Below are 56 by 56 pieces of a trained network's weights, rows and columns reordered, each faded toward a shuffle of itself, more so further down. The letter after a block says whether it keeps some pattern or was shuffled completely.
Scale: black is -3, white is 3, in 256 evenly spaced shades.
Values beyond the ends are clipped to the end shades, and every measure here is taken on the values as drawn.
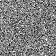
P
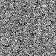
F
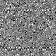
F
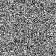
F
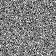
P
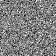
P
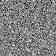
F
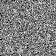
P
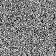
F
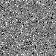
F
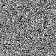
F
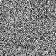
F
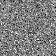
F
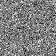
P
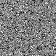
P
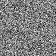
P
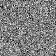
F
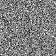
P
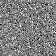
F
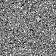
F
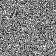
F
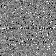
F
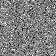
P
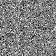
P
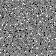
P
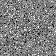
F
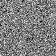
F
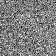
F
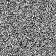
P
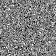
P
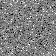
P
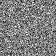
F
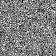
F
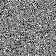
P
